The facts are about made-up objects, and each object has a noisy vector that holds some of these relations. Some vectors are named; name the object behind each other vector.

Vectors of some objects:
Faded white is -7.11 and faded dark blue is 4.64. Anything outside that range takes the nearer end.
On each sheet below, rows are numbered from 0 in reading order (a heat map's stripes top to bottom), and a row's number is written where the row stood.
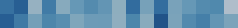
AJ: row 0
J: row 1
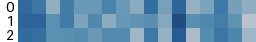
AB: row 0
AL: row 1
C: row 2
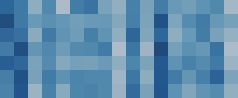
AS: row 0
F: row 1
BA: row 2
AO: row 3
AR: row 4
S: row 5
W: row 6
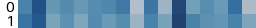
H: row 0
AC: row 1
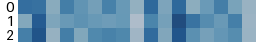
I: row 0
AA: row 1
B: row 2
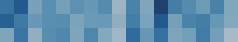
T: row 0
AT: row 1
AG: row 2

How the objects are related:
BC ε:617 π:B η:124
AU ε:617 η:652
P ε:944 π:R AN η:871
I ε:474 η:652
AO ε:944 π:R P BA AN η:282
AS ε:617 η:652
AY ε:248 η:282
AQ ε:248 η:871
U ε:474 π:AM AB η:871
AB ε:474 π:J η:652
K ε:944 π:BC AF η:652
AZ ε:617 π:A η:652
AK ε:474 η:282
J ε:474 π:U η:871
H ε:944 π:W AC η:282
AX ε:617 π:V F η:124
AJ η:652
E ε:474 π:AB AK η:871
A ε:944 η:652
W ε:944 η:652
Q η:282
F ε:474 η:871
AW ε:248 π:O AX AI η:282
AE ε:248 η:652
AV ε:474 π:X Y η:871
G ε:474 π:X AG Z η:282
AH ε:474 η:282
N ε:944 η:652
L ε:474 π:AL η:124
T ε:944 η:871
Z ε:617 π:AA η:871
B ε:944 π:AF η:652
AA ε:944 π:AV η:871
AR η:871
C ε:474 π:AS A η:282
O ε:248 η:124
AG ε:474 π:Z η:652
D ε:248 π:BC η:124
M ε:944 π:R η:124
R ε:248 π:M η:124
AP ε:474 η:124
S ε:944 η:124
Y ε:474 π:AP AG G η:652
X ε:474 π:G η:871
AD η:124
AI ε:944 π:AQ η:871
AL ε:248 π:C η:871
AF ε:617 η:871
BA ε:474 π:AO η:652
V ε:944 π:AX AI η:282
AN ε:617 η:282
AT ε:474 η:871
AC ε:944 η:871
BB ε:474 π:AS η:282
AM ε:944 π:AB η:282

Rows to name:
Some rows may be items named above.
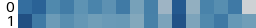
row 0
AW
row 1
F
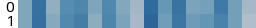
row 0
AG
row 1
Y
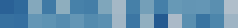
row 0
AU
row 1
AH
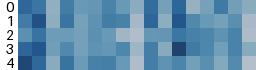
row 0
AB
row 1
K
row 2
Z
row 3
P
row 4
AZ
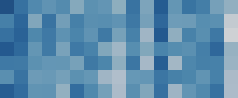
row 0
E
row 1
AE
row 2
AW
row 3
BC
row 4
BB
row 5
Z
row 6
AN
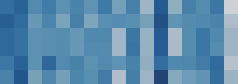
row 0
AW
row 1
AQ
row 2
C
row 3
C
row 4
D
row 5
AM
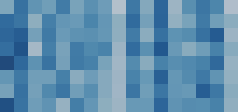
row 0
G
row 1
AB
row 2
AD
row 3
A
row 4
AX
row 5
X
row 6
AP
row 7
AF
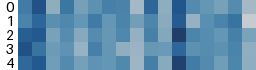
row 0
K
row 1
AY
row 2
AI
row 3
AF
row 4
P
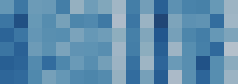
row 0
AV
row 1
V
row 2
AT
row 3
Q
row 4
L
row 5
AK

